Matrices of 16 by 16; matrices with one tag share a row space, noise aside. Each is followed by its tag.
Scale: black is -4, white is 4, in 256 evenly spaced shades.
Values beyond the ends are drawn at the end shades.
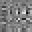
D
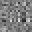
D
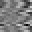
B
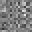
D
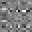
D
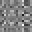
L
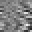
B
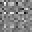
L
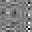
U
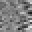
B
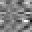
B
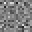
L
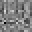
L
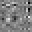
U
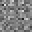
L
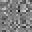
D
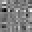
D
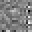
U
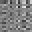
D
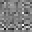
L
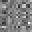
D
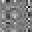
U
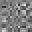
D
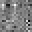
U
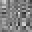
D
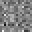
L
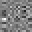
D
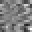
B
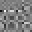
L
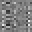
U
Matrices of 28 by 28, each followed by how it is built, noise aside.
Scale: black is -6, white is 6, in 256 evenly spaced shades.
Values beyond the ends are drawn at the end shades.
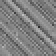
Toeplitz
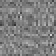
low rank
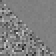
lower triangular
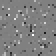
sparse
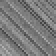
Toeplitz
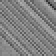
Toeplitz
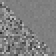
lower triangular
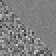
lower triangular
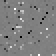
sparse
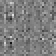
low rank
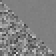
lower triangular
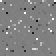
sparse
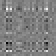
low rank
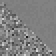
lower triangular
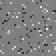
sparse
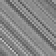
Toeplitz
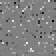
sparse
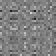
low rank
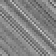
Toeplitz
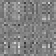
low rank
